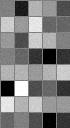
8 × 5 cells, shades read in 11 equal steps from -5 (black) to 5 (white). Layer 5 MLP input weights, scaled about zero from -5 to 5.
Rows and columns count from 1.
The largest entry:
5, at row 6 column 2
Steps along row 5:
same down up up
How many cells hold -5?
3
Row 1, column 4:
1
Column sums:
4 3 6 -6 -8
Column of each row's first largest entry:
3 3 3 1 5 2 1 2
